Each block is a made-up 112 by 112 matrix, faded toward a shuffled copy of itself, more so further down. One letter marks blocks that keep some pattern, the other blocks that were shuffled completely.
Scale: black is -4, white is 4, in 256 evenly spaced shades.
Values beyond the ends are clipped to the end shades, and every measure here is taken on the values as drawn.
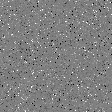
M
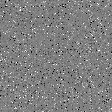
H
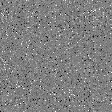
H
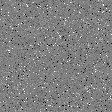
M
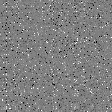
H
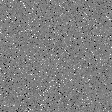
M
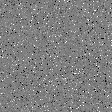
M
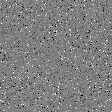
M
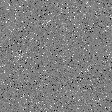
M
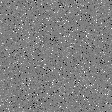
M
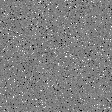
M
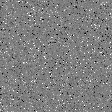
M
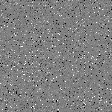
H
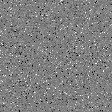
H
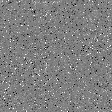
H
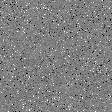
M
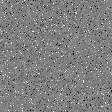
M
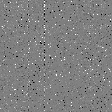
H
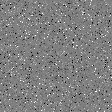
M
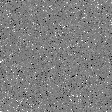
M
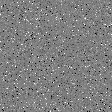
M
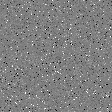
M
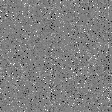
H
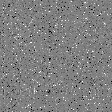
H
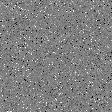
M
